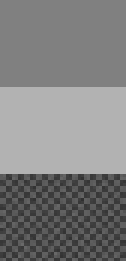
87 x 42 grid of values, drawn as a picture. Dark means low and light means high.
It is made of 3 by 1 panels. Panel 1,1: middling, flat. Panel 2,1: high, flat. Panel 3,1: low, checkered.
